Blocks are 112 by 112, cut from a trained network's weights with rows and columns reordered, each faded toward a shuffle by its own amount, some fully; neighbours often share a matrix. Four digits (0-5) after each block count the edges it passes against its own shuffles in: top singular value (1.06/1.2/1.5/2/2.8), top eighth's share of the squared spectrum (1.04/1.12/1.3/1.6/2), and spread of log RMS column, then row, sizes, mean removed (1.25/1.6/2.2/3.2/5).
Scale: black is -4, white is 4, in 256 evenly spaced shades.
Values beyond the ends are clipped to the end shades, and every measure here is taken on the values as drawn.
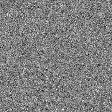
2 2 0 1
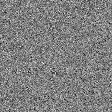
2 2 1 0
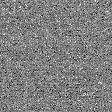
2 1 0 0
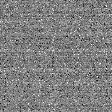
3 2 2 0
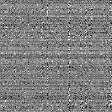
4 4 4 2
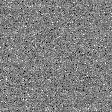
1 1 0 0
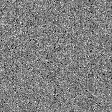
1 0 0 0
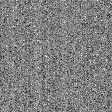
2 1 0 0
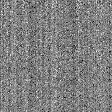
3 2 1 2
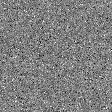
0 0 0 0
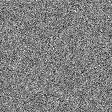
0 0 0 0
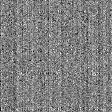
4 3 1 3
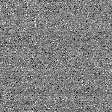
2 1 1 0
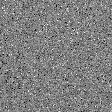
0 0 0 0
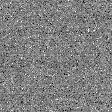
1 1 0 0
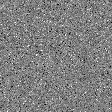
0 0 0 0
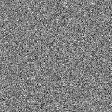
3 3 2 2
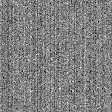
4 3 1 2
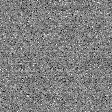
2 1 0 0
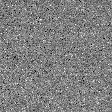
1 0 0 0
